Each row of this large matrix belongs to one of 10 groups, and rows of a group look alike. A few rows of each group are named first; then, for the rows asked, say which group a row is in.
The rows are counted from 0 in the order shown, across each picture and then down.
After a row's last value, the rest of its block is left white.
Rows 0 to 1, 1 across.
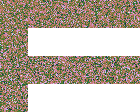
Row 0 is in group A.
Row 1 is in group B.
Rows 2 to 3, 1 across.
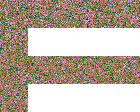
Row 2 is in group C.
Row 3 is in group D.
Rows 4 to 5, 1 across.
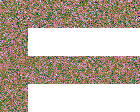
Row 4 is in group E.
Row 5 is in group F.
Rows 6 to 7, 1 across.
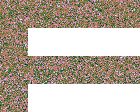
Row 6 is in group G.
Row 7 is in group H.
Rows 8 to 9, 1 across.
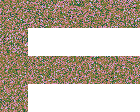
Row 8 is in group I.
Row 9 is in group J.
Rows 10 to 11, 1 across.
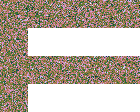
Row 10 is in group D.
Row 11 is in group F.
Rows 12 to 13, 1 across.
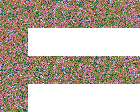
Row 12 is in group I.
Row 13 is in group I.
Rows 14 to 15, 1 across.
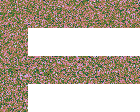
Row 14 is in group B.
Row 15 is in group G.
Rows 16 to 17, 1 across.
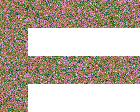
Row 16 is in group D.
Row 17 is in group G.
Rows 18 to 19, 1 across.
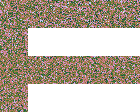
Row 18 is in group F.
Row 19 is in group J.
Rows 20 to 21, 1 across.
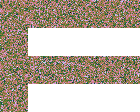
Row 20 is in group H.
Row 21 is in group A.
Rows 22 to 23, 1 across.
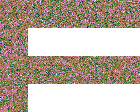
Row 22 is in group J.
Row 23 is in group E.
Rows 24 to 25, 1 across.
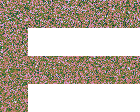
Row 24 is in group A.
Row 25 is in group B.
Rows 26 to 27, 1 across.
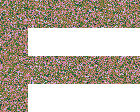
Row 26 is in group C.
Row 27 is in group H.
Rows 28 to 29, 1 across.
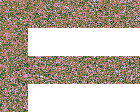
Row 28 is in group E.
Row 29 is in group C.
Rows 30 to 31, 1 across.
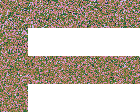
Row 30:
H
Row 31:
D
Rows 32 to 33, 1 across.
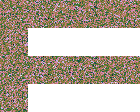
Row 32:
I
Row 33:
I
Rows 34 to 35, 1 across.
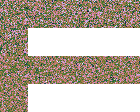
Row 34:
C
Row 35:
D
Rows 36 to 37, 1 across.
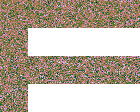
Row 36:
D
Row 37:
F
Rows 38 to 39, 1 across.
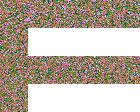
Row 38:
A
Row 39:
J
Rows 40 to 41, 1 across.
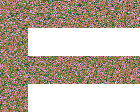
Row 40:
A
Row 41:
C
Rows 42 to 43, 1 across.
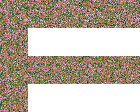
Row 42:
C
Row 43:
C
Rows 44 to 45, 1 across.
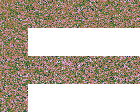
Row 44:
D
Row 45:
D
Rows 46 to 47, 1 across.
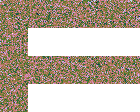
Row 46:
E
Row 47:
A
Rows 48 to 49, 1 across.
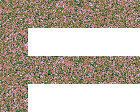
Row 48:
I
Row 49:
I
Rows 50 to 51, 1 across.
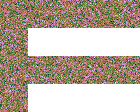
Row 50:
D
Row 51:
C
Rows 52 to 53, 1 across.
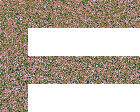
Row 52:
E
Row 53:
C
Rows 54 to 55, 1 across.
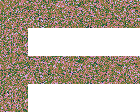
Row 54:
I
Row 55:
I
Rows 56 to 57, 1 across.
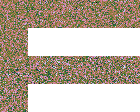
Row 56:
D
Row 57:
E
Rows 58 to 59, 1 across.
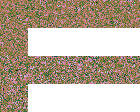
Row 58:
D
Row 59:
G
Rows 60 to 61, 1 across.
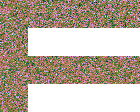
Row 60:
A
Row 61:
D
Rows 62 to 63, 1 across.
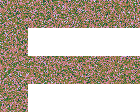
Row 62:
A
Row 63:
H
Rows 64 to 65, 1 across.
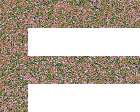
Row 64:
I
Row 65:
B
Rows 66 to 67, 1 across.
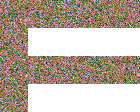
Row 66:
G
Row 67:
A
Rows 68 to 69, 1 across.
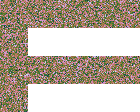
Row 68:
B
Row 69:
G
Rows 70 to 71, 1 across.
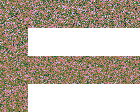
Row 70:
A
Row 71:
C
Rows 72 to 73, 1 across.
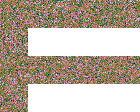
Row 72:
I
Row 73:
G
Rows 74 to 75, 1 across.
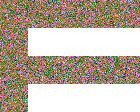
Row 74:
D
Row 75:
B
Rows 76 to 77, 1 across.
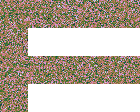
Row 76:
G
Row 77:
H
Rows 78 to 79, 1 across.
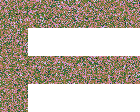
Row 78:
G
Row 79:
E
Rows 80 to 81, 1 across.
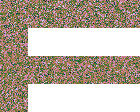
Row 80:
B
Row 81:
I
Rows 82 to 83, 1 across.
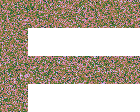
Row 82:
D
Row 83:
G
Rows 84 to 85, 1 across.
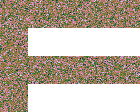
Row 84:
H
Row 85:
E
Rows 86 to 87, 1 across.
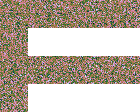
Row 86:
E
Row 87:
J
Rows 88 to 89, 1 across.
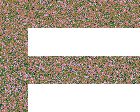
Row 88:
D
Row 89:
C
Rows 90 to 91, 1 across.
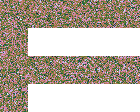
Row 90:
E
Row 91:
F
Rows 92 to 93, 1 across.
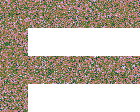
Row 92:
G
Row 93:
J
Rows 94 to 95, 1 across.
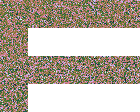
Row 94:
E
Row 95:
A
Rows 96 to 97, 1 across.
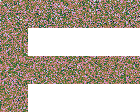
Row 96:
E
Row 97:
H
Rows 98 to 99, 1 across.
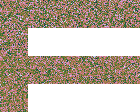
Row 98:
H
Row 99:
E
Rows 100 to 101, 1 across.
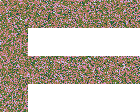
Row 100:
E
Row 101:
F
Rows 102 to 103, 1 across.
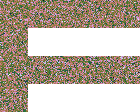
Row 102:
A
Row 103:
E
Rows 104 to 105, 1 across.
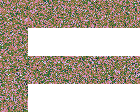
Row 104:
A
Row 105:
E
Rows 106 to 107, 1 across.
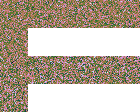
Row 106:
D
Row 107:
F
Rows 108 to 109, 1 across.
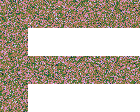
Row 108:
B
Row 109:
B
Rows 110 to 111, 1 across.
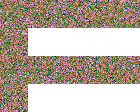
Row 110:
H
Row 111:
J
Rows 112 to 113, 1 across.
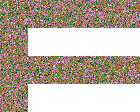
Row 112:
C
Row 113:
I
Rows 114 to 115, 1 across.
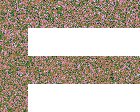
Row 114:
B
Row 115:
D
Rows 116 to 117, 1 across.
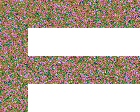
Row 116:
E
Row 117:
B
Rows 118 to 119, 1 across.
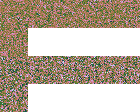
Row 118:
E
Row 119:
A
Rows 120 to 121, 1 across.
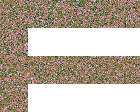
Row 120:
I
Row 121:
H
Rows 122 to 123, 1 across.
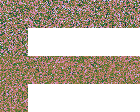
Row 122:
A
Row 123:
I
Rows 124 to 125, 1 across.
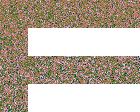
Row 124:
J
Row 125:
F
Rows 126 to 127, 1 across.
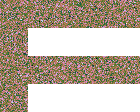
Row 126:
I
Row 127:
D
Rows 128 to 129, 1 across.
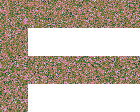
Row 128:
C
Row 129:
B
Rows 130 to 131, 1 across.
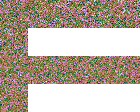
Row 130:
F
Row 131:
H
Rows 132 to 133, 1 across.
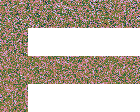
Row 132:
E
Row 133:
F
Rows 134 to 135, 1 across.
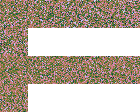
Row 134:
J
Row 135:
J
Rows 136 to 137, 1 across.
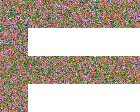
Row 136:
E
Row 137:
J
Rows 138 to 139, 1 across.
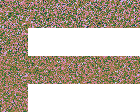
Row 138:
H
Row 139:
D
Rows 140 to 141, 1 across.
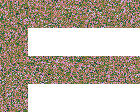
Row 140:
C
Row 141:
I
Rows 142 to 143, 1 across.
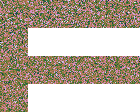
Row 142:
A
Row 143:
B
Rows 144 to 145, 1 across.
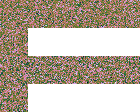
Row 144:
I
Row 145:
C
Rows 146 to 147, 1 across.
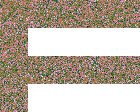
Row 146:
H
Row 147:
J
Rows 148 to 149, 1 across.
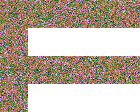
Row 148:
J
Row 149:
E
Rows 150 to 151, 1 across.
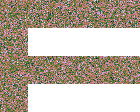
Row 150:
J
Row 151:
D
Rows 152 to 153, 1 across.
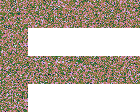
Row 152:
B
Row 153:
I
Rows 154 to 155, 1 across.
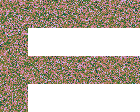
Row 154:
H
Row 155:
F
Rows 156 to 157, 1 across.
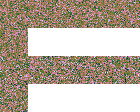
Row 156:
C
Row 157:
A
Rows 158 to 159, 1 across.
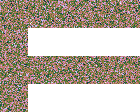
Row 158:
B
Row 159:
H
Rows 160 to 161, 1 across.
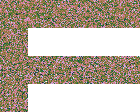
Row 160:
G
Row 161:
I
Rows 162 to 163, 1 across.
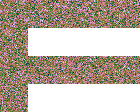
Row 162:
F
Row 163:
D
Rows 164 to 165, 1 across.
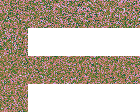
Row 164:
F
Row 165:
J
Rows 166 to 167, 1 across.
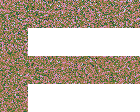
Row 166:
D
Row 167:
D
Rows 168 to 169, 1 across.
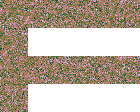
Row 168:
H
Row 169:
F
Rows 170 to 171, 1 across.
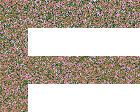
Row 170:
J
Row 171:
B
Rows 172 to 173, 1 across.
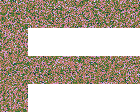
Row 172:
B
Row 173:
I
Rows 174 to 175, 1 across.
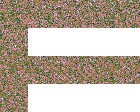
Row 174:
B
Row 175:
D
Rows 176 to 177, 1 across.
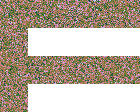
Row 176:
G
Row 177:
D
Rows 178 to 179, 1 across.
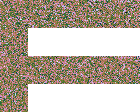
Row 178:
E
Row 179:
F
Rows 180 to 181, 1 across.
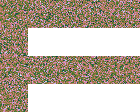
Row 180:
J
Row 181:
H
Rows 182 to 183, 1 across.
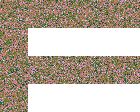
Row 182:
H
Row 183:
A
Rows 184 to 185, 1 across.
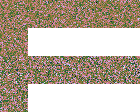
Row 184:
D
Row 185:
E
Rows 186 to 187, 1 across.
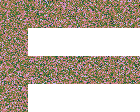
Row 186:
D
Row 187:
H
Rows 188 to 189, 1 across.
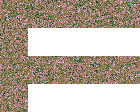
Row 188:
D
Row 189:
I
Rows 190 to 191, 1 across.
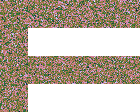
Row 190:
B
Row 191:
C
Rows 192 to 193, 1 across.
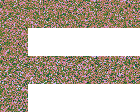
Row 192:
H
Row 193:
H
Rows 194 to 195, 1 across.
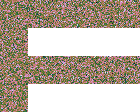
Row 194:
D
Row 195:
A
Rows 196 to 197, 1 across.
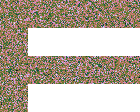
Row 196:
G
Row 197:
G
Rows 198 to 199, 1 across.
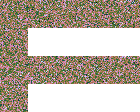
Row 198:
D
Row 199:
H
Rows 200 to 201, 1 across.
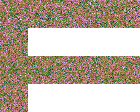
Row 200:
E
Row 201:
J
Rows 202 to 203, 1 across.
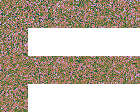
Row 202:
I
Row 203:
I
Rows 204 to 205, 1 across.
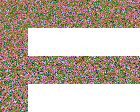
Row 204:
J
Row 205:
B
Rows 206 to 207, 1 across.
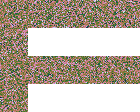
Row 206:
J
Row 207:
A
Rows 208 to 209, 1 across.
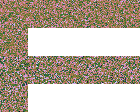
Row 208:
H
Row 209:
C
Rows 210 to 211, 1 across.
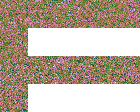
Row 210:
G
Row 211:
I
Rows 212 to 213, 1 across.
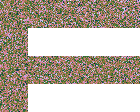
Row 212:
F
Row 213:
C
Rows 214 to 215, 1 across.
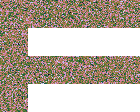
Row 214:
H
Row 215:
I
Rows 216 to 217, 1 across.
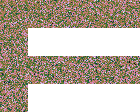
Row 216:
J
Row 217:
B
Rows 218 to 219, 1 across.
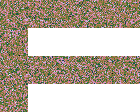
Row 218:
C
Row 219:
A
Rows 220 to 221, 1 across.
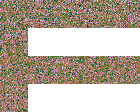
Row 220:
C
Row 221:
I
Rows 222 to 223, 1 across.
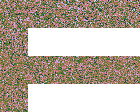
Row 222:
G
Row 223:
I
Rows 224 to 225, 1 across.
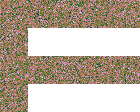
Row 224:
I
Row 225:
A
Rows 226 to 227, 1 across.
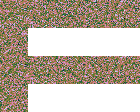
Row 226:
H
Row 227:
H
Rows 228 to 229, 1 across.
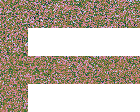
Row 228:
I
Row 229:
G
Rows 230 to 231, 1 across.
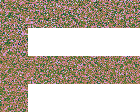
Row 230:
H
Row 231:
H
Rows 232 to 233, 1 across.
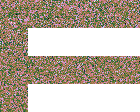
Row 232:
G
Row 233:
D
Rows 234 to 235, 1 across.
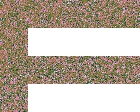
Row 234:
F
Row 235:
J
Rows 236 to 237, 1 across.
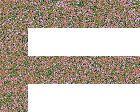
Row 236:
I
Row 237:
J
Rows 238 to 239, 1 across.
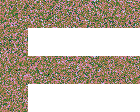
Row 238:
J
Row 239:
G
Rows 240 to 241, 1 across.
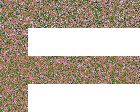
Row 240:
H
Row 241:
F
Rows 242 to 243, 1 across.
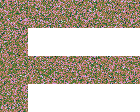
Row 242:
C
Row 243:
J
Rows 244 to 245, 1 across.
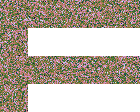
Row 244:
C
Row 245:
F
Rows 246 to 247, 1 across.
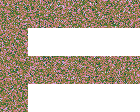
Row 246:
D
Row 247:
A
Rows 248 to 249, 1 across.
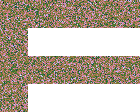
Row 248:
D
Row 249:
J
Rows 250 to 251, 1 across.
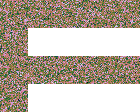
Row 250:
C
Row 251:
H
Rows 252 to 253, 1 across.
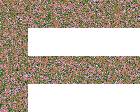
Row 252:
E
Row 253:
C
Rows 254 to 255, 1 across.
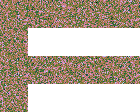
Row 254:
D
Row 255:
D
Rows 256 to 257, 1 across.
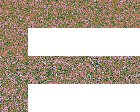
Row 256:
H
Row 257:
E
